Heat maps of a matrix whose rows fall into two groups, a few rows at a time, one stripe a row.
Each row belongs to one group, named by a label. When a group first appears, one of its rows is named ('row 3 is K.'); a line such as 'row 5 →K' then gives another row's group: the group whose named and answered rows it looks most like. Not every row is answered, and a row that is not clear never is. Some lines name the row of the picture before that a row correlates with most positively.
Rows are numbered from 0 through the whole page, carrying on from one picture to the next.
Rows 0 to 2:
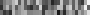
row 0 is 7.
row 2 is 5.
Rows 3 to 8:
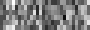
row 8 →7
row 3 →7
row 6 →5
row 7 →7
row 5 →5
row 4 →5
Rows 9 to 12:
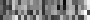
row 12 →7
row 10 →5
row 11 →5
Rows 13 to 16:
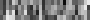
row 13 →5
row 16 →7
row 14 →5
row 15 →5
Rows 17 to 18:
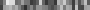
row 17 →7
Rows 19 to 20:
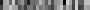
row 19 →7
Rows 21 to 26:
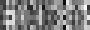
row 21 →5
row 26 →5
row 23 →7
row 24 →7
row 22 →5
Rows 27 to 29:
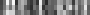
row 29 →7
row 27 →7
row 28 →7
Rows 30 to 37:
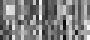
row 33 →7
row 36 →5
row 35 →7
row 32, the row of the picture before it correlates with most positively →29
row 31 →7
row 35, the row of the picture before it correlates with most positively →28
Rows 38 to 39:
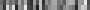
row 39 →5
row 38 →5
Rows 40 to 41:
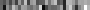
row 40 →5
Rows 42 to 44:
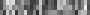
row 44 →5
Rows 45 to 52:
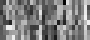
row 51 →7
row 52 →7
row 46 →7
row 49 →5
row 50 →7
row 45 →5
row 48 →5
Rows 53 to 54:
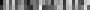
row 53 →7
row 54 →7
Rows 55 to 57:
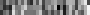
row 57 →7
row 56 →5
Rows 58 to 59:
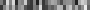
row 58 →5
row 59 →7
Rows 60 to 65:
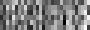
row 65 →5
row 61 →5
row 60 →7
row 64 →5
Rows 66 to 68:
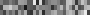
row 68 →5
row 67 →7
